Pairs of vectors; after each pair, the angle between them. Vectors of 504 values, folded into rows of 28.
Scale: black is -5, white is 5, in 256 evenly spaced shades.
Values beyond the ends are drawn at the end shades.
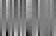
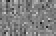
partly opposed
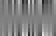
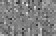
partly opposed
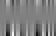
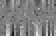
nearly opposite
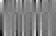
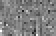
partly opposed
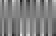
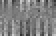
nearly opposite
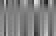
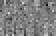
partly aligned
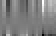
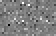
orthogonal
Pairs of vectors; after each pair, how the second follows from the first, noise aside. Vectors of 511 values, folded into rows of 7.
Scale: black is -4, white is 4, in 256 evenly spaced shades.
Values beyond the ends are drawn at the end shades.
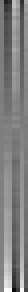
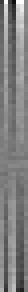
reversed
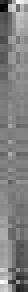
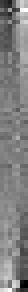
reversed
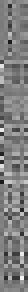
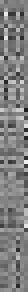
reversed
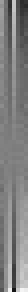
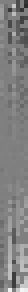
partly zeroed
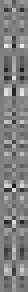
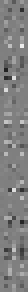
partly zeroed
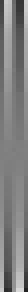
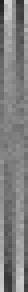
reversed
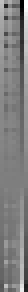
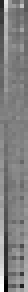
reversed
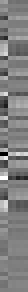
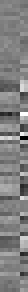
reversed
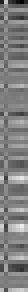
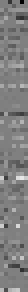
partly zeroed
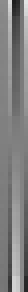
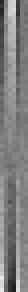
reversed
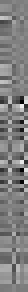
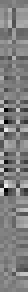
reversed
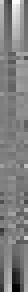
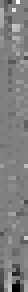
partly zeroed
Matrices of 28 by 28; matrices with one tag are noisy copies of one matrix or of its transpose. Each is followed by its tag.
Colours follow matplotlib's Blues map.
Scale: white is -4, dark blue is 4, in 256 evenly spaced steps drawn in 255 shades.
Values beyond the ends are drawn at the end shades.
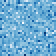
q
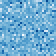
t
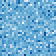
q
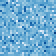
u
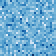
u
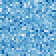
t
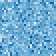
t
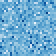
t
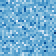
u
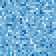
u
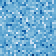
u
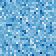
u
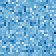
u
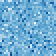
t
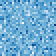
q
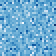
q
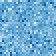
t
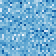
t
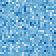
u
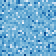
q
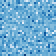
q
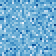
q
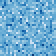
u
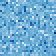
u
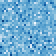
t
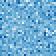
q
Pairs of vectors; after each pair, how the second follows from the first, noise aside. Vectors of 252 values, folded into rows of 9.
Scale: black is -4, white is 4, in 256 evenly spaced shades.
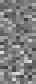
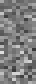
copied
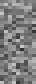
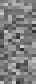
copied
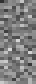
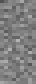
shrunk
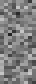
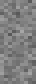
shrunk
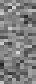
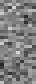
copied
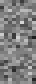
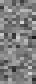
copied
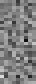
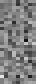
copied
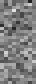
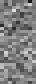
copied
